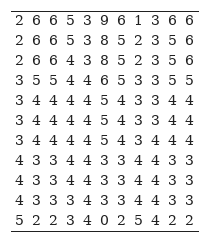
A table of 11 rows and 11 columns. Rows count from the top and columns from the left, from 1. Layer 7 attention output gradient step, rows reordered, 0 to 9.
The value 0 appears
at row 11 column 6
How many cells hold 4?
41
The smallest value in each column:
2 2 2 3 3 0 2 1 3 2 2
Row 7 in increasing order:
3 3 4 4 4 4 4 4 4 4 5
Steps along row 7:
up same same same up down down up same same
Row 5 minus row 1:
1 -2 -2 -1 1 -4 -2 2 0 -2 -2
